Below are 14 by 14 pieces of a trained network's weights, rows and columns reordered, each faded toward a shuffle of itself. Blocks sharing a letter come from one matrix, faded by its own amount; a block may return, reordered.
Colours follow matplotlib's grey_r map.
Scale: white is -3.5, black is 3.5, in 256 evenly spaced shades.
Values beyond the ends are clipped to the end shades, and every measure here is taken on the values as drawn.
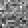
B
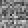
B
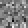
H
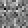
H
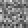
B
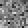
B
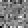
H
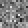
H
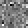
H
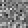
B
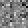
H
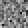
B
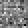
B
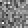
B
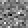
B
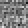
B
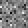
H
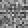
B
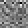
H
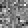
B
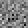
H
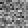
B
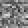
B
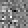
H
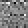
H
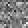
B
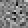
H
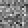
B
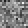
B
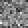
B
